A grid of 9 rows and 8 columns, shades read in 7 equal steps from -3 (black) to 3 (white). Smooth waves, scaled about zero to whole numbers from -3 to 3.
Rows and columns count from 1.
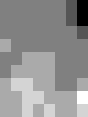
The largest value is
3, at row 8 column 8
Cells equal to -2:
0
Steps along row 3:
same same same same same same down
